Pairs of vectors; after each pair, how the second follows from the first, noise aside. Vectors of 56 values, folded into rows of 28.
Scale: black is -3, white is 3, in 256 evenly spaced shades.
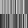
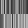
reversed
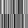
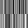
reversed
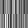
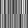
wrapped around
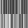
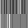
partly zeroed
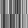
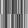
wrapped around
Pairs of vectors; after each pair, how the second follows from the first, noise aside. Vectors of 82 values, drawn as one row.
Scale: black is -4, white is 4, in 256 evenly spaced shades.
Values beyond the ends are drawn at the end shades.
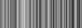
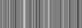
partly zeroed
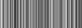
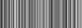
negated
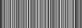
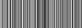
wrapped around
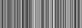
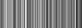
wrapped around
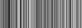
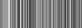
negated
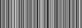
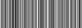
negated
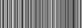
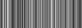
sign-scrambled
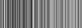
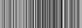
wrapped around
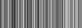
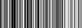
scaled up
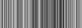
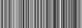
sign-scrambled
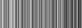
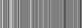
partly zeroed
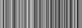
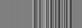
partly zeroed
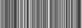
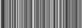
reversed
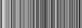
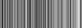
reversed
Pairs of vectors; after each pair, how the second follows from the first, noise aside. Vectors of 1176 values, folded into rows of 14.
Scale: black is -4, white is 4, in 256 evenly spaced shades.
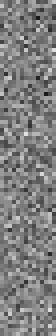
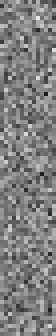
sign-scrambled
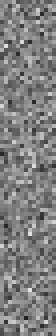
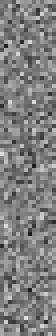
negated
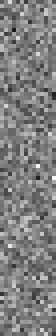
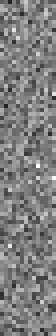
sign-scrambled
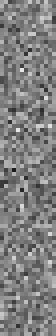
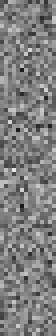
negated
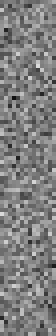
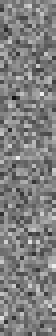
sign-scrambled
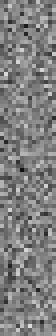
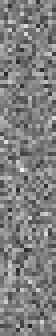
negated
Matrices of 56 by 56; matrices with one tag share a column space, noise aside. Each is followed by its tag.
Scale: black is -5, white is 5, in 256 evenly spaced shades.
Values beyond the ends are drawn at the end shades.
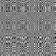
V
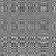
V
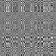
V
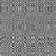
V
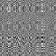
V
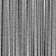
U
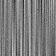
U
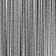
U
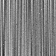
U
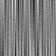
U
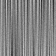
U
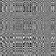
V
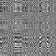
V
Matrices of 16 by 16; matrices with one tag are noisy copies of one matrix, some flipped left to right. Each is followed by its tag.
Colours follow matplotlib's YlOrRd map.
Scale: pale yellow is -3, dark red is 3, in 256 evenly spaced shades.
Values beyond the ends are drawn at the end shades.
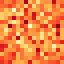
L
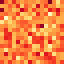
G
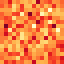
L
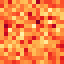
L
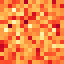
L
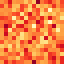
L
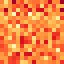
G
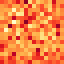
L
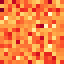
G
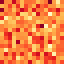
G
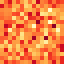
L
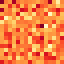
G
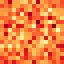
L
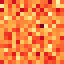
G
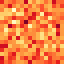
L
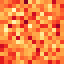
L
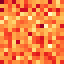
G
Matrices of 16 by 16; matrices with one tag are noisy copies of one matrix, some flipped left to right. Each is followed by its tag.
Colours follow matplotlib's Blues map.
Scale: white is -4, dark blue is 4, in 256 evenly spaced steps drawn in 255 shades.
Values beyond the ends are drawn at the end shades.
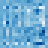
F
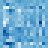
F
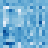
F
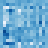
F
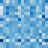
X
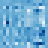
F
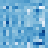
F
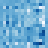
F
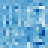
F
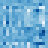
F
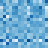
X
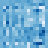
F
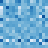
X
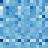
X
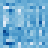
F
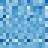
X
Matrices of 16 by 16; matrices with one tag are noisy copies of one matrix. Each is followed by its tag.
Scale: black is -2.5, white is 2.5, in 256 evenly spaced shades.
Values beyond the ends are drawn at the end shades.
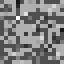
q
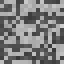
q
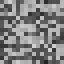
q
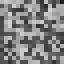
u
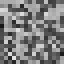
u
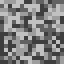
u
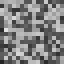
u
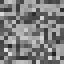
q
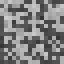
u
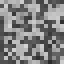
u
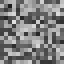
q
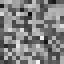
u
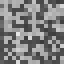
u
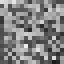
u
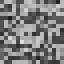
q
